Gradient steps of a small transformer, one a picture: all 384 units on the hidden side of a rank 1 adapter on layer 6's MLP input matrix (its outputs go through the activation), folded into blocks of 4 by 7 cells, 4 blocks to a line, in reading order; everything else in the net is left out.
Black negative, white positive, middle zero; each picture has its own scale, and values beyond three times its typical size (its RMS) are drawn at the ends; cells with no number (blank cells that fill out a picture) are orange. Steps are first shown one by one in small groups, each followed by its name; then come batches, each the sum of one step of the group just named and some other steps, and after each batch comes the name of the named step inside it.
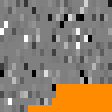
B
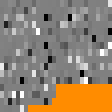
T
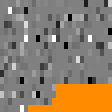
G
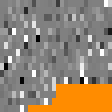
T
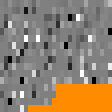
T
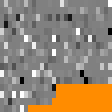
T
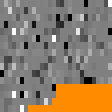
G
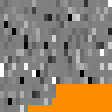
T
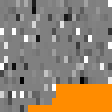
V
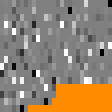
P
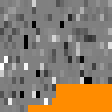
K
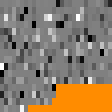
K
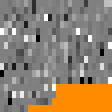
V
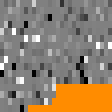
V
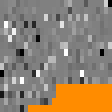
P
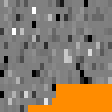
P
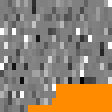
V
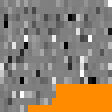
K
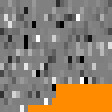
K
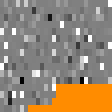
V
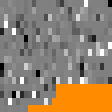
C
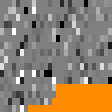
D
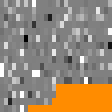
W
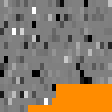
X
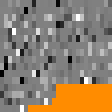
C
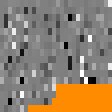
D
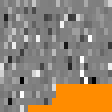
W
